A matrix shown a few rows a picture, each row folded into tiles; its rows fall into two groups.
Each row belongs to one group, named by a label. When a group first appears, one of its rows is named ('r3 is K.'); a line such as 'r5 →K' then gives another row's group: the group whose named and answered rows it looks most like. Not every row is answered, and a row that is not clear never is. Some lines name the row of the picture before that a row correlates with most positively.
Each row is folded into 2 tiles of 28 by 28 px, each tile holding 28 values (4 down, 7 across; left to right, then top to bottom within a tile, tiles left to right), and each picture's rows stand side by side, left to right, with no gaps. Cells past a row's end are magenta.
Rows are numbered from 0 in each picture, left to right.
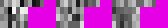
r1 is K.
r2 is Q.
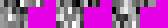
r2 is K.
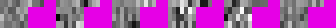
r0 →Q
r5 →K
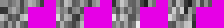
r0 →Q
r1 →K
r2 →K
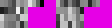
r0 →Q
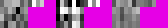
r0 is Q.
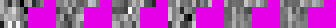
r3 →K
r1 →Q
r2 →Q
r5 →K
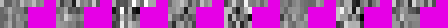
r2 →K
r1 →K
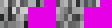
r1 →K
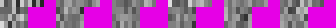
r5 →Q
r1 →K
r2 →K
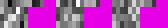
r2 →Q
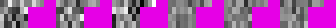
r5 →K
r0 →Q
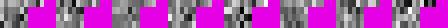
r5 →Q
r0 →K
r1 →K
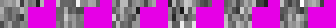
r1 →K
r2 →K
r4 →Q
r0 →K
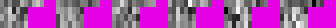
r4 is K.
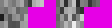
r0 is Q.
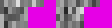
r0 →Q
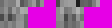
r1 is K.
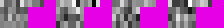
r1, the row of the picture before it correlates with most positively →0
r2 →Q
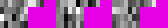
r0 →Q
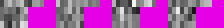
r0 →Q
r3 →K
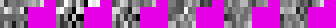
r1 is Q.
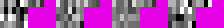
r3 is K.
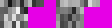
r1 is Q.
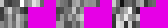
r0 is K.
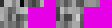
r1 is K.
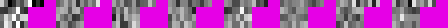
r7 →K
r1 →K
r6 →K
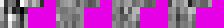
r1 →K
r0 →K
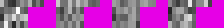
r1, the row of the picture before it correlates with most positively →2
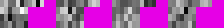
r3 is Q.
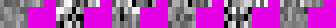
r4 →K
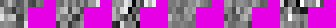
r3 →Q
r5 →K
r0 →K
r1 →K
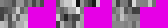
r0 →Q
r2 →K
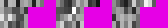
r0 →K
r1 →Q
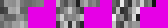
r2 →Q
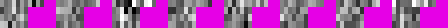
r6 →K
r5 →Q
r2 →K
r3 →Q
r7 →K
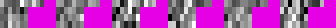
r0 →K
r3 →Q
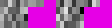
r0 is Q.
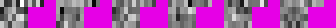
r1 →K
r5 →Q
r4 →K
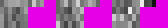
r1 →Q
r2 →Q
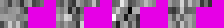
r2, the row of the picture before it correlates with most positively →0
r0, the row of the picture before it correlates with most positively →2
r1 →K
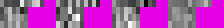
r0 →K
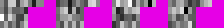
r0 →K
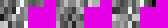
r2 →Q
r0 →Q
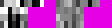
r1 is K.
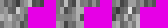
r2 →Q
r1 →Q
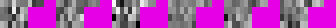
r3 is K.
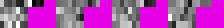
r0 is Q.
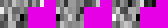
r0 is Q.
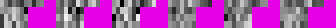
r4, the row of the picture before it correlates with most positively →1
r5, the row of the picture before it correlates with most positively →2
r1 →K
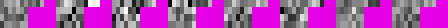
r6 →Q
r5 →Q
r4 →Q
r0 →K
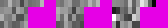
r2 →Q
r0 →K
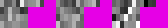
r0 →K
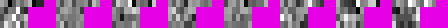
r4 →K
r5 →Q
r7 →Q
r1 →K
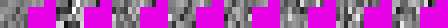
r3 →Q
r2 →Q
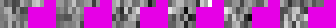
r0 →K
